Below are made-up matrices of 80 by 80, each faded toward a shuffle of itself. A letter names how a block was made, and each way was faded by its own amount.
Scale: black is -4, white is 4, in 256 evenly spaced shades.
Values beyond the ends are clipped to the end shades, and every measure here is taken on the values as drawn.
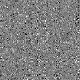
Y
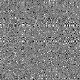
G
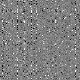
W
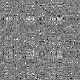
G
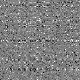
G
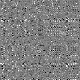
G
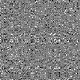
G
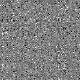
Y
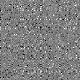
G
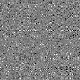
G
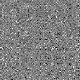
Y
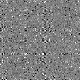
G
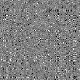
G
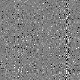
W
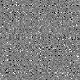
G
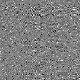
G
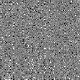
Y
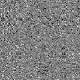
Y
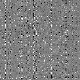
W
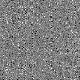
Y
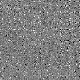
Y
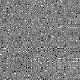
G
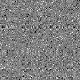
G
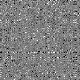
G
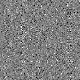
Y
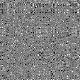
G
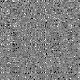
G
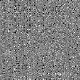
Y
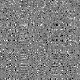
G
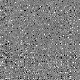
G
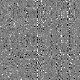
W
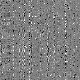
W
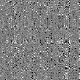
W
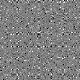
G
